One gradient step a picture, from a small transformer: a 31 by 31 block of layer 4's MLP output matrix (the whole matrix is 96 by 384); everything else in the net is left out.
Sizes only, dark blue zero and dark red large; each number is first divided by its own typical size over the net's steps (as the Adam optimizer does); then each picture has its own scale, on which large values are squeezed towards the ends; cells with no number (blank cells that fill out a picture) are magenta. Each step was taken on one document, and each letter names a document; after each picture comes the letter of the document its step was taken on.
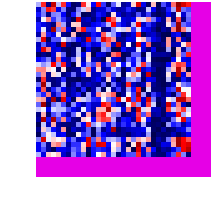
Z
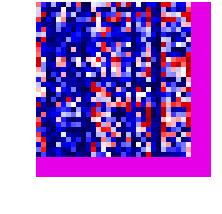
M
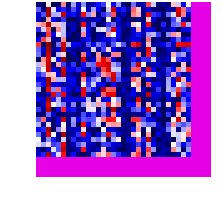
Z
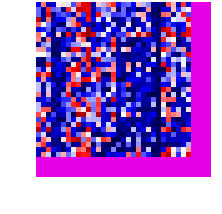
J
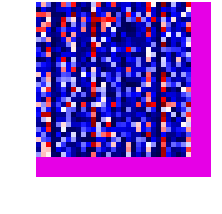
M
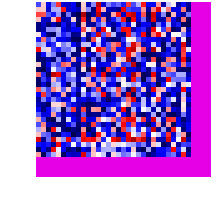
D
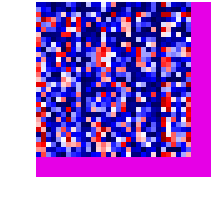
J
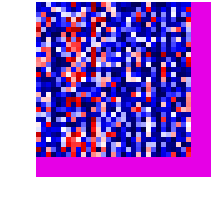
J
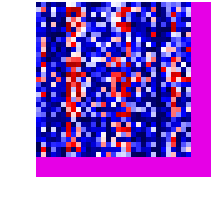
J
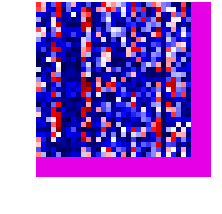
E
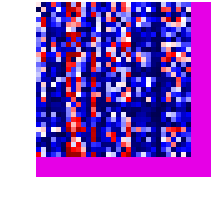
J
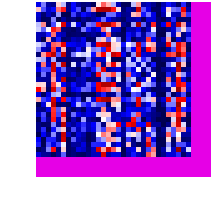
Z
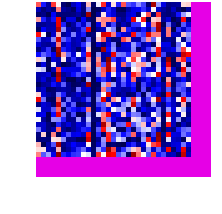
E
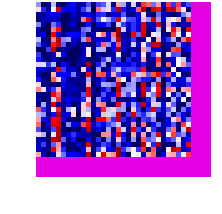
D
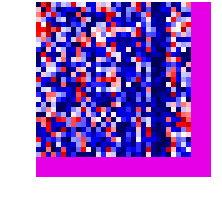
Z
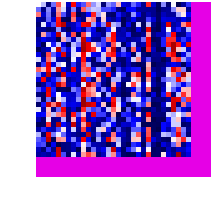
Z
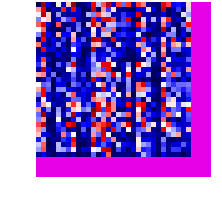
M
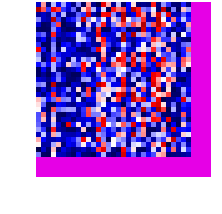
D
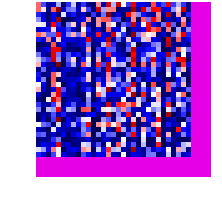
E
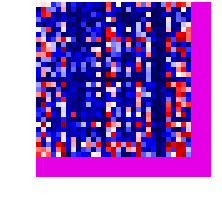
Z
